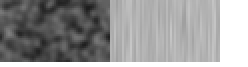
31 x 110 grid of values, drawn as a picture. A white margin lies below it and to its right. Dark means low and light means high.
It is made of 1 by 2 panels. Panel 1,1: low, blotchy. Panel 1,2: high, streaked downward, faint in contrast.
